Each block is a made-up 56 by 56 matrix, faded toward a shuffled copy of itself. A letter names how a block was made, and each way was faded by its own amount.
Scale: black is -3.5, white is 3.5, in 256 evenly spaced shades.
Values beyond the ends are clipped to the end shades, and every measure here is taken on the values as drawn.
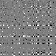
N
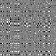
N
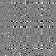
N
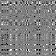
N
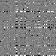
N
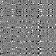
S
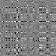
N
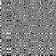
S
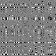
N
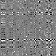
S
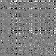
S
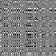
N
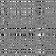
N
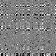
N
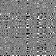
S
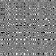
S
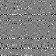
N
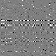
N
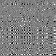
N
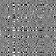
S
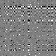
N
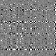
S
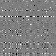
N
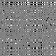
N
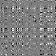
N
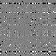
N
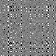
S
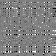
N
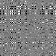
S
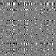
S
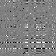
N
